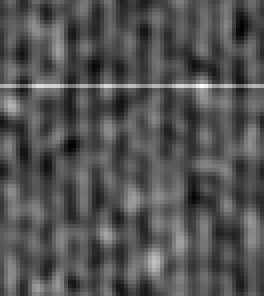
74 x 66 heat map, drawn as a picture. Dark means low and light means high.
There is no overall slope. Upright stripes repeat 11 times across the table. On average the colour sits 30% of the way up the scale. Row 22 stands out from the rest.
